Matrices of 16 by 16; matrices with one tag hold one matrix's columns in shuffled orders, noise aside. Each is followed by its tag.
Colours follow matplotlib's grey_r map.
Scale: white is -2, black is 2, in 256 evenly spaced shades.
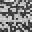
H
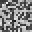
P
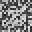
P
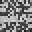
H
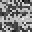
H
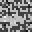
H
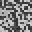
P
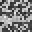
H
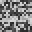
H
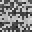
H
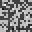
P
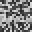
H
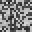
P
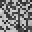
P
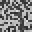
P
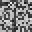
P
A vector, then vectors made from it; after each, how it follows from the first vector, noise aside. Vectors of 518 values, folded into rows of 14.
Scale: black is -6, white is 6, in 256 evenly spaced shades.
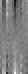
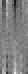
copied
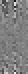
sign-scrambled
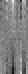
reversed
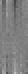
shrunk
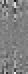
sign-scrambled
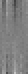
shrunk
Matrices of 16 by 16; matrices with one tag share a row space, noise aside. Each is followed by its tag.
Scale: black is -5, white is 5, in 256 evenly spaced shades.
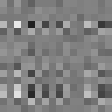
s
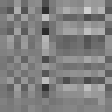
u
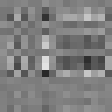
u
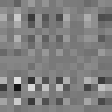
s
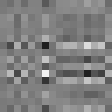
u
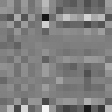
u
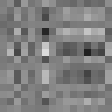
u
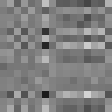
u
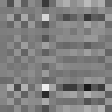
u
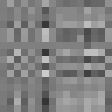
u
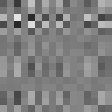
s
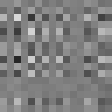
s
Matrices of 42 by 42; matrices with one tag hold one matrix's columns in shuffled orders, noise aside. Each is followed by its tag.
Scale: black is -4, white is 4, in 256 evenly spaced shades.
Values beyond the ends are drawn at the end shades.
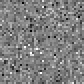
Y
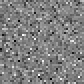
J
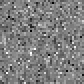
Y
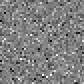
J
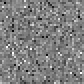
Y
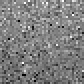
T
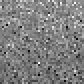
T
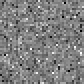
Y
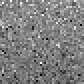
T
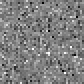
Y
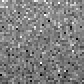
T
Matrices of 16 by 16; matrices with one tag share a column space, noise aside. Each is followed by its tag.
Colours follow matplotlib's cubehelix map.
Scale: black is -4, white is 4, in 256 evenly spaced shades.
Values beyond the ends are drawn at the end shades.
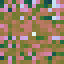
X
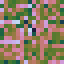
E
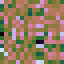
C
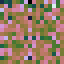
X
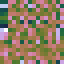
E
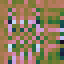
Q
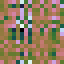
E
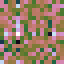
C
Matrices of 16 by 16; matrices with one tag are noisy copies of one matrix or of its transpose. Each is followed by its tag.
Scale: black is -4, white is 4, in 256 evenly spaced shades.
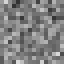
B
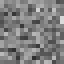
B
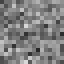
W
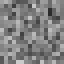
B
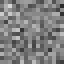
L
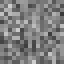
L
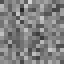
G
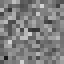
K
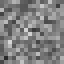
K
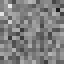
L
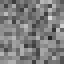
W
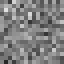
L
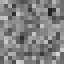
B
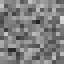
B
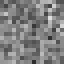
W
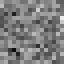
B
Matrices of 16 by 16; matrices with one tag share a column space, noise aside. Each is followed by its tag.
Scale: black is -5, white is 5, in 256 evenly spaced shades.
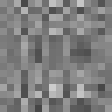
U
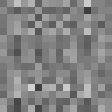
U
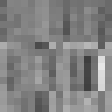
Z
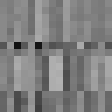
Z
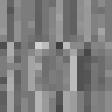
Z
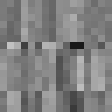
Z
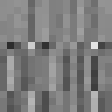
Z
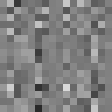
U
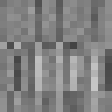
Z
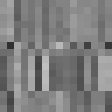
Z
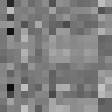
U
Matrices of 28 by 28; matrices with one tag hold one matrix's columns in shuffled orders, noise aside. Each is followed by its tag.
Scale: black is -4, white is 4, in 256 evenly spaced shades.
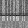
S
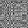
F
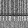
S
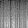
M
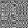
F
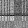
S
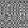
F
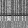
S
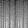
M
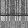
S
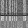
S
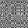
F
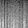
M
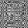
F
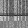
S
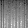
M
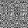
F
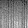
M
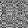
F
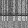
S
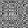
F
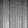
M
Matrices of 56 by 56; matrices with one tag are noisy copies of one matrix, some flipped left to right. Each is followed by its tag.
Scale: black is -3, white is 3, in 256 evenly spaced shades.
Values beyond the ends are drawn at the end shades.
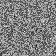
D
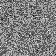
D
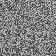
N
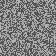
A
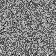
A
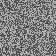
N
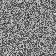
A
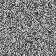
A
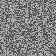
D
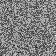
D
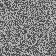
N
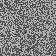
N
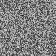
N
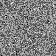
N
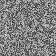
A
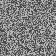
N
